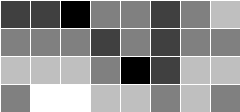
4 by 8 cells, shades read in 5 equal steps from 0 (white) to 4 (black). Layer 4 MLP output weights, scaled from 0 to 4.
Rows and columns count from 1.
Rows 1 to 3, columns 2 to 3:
3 4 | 2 2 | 1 1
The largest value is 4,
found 2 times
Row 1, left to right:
3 3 4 2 2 3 2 1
